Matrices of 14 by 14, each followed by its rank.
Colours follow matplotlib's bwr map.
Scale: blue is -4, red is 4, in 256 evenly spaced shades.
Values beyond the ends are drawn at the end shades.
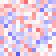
full rank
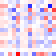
three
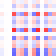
one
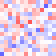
full rank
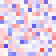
full rank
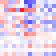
three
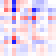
two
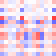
two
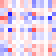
two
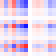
one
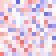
full rank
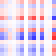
one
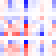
two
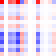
one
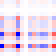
one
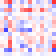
three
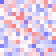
full rank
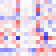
three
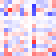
three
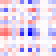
two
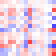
two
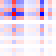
one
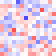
full rank
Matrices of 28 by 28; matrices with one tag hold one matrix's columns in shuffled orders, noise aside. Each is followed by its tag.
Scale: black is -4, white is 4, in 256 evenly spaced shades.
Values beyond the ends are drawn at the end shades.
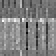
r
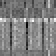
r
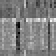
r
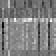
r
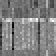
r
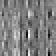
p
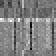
r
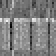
r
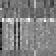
r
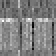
r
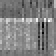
r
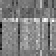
r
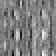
p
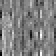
p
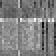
r
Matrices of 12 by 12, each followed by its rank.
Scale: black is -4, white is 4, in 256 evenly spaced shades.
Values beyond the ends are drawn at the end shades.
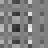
one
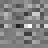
two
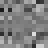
two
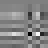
one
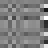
one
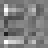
two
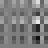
one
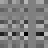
one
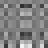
one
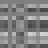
one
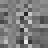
two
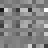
two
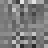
two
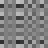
one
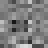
two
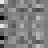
two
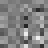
two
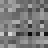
two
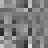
two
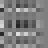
one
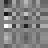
one
